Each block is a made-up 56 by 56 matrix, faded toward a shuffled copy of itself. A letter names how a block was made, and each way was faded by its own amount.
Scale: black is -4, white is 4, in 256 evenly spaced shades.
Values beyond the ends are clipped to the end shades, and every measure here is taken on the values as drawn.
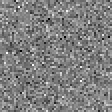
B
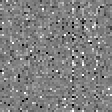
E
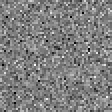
B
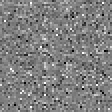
E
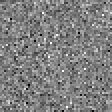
B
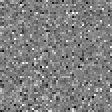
E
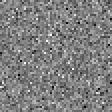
B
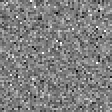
B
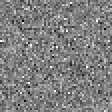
B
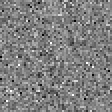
B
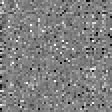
E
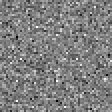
B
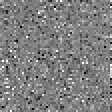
E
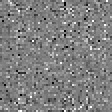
E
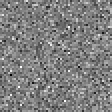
B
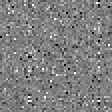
E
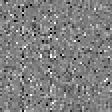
E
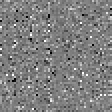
E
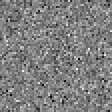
B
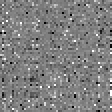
E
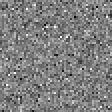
B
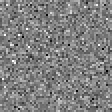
B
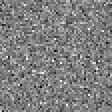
B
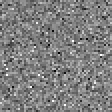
B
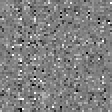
E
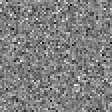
B
